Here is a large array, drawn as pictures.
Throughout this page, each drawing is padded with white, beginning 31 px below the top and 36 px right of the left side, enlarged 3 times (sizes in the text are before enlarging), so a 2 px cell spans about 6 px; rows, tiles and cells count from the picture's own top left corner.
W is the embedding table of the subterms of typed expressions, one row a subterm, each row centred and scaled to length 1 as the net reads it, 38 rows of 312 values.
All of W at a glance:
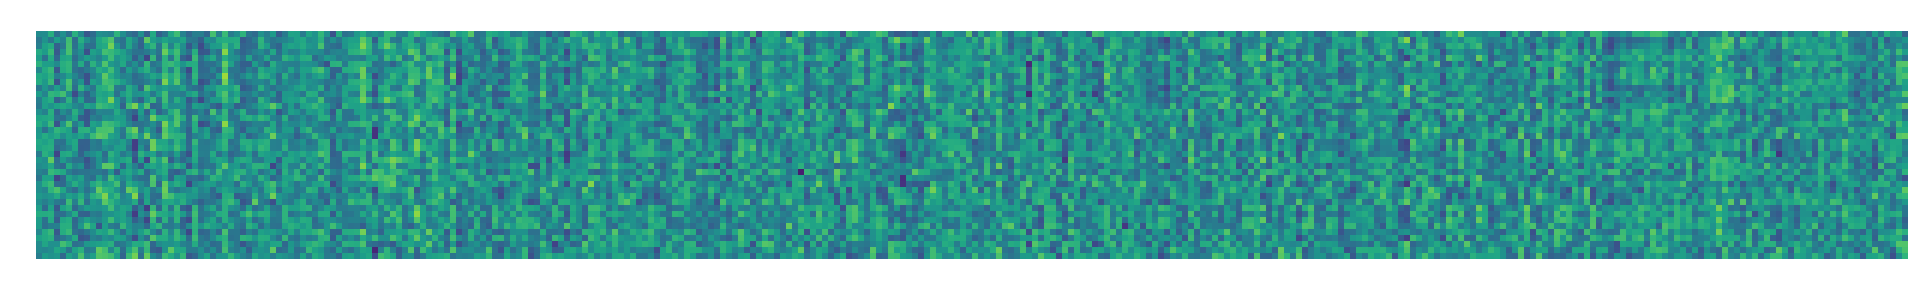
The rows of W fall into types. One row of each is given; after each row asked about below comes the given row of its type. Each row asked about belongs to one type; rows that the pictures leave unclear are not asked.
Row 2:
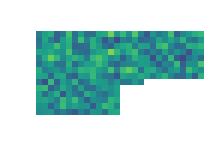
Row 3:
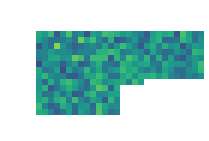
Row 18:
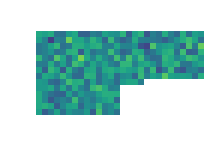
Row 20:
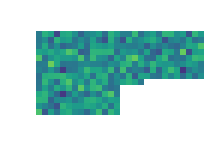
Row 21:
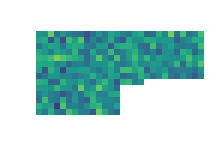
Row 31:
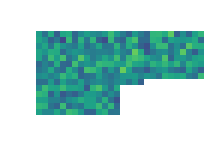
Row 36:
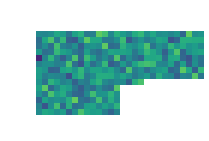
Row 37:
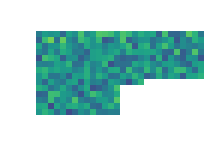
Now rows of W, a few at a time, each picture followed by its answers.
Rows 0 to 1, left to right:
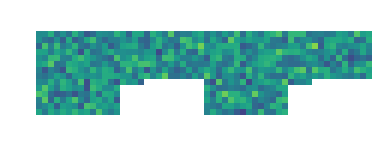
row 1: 2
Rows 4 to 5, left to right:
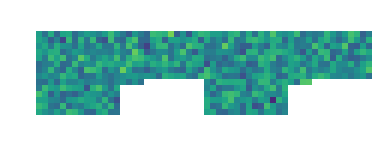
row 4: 31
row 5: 3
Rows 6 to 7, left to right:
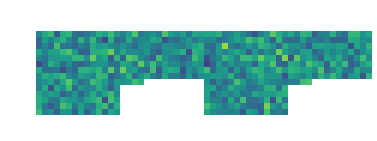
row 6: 20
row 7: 18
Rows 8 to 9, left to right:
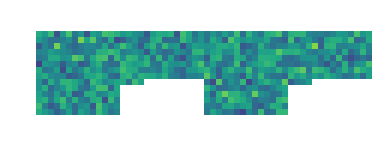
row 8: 3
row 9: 2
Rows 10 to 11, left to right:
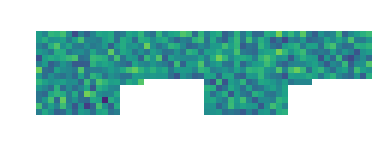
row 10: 21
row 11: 2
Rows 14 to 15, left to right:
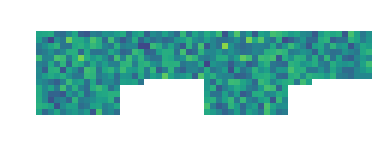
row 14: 18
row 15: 3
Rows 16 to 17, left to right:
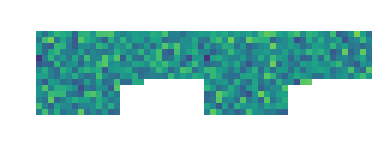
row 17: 37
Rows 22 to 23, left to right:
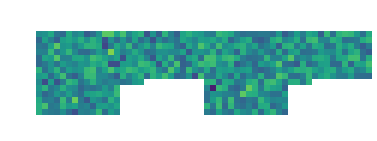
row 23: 21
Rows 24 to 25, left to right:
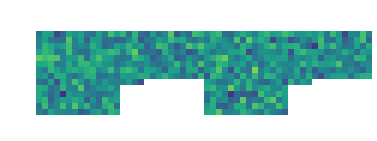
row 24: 2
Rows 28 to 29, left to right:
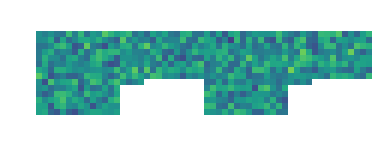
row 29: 31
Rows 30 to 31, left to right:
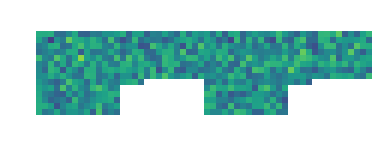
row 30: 18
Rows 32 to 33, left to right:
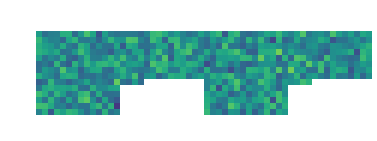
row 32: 31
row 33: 20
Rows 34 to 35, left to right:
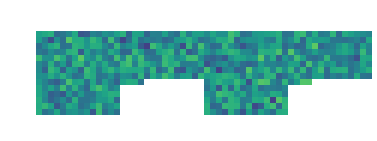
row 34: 18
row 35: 20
